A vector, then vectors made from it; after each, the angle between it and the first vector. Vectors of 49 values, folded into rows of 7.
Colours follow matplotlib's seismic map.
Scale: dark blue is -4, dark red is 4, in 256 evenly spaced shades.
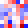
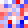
nearly opposite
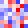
nearly parallel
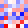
partly aligned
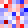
partly aligned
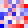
partly aligned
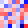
nearly opposite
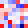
nearly opposite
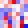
nearly parallel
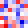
partly opposed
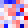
partly opposed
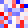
partly aligned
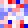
nearly parallel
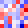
nearly opposite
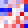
partly aligned
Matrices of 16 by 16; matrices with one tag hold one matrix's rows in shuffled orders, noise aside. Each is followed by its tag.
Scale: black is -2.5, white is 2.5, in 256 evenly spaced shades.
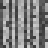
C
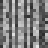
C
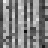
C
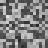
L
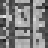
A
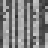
C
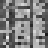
A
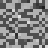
L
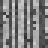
C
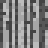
C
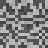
L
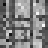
A
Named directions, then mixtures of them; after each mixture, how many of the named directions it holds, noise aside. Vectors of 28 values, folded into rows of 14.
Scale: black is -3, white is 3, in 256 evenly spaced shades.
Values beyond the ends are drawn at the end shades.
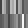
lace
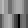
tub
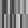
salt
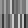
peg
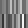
three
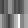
one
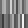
two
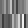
three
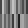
three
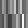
two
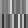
one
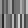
two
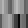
one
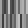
one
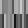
three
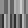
three
